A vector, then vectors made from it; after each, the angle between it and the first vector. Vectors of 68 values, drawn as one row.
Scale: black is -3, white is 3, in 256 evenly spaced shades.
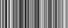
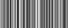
partly opposed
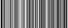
partly opposed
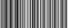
orthogonal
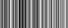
partly aligned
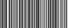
partly aligned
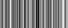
partly aligned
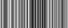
orthogonal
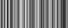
nearly opposite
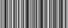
orthogonal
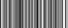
partly aligned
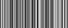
orthogonal
